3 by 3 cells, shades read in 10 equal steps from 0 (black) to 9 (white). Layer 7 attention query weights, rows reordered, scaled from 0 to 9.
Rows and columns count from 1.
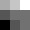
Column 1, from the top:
6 3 0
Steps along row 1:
up up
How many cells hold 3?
2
